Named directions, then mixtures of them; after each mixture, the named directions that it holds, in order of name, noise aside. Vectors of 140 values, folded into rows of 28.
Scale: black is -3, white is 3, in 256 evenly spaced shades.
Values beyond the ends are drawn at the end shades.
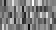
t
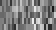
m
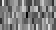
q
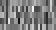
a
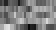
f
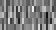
a, t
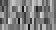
a, t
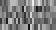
a, t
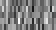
a, m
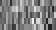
m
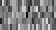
q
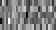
a, q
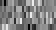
f, t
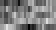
f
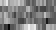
f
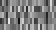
a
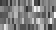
f, m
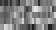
f, m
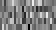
t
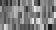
f, m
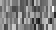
m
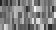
f, m
